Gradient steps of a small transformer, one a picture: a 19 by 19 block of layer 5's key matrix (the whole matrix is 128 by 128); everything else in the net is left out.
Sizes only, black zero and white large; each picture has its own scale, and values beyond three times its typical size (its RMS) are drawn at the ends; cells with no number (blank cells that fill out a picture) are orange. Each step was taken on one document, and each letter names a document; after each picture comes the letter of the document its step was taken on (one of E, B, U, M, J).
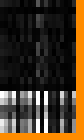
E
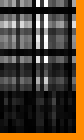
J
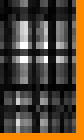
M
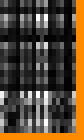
E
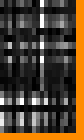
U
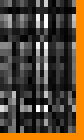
E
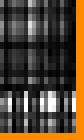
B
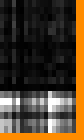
B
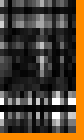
U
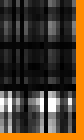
B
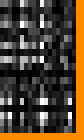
U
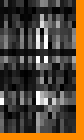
J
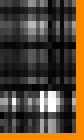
B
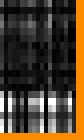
B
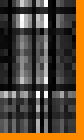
E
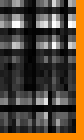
U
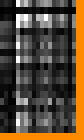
M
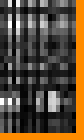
B
